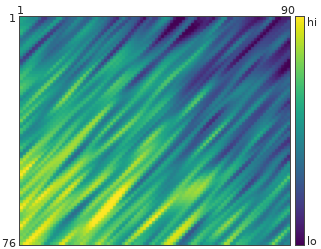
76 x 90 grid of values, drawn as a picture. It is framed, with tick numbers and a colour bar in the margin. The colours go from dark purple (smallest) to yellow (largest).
Grain: diagonal, up to the right. Slope: up to the bottom left. Histogram: bell-shaped. Ninth with the lowest average: top right. Mirror symmetry: none. Lone odd cells: none. Ninth with the highest average: bottom left.
